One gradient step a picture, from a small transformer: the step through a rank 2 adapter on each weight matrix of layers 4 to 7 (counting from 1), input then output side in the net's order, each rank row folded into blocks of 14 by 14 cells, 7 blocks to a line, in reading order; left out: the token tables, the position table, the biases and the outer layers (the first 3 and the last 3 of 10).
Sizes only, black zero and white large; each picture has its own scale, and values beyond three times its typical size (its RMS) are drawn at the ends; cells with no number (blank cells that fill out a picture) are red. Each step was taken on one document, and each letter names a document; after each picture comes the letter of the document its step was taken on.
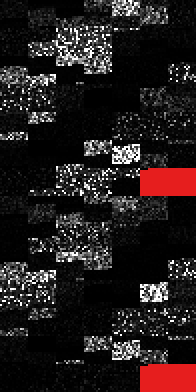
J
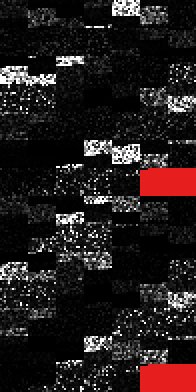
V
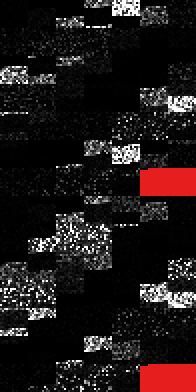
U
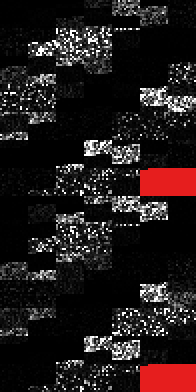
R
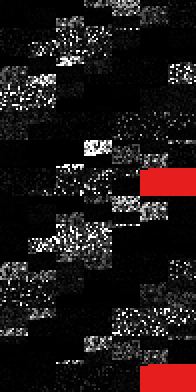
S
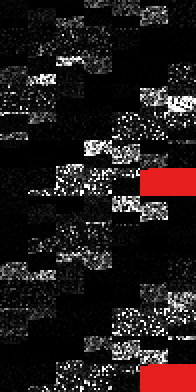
R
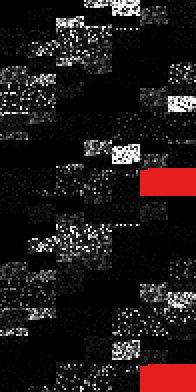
R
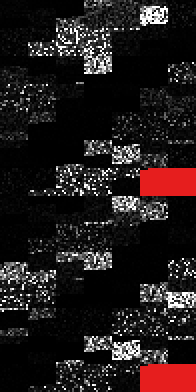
J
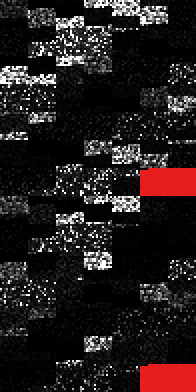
V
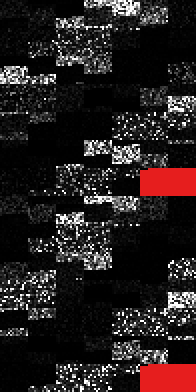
J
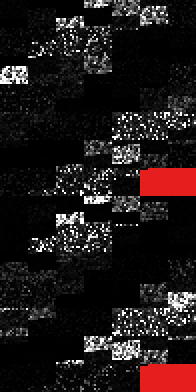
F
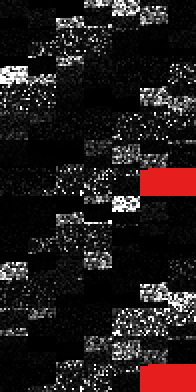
V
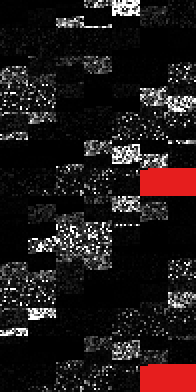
R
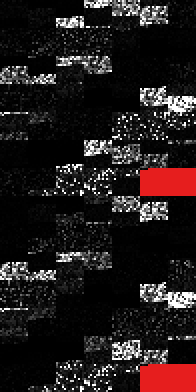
F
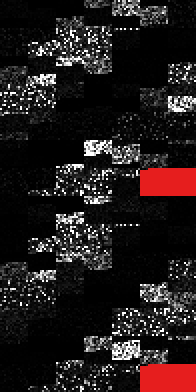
R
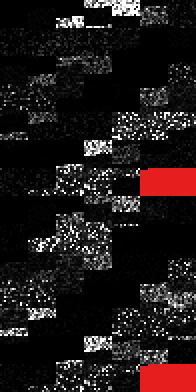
U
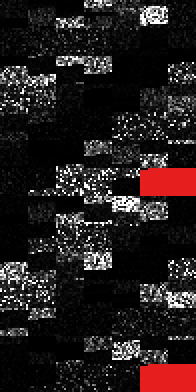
J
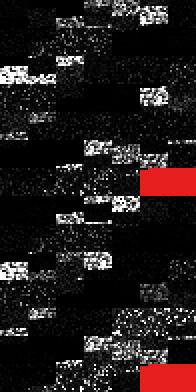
V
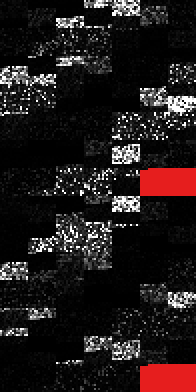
F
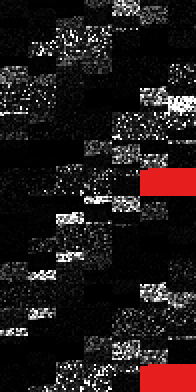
F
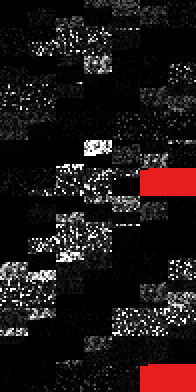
S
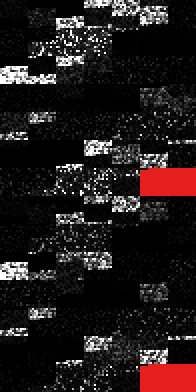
V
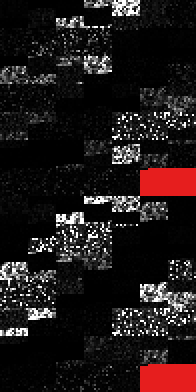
F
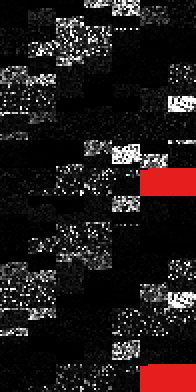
R
